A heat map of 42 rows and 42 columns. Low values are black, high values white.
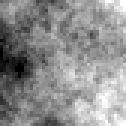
Grain: blotchy. Stripes: none. Slope: up to the right. Ninth with the lowest average: middle left.
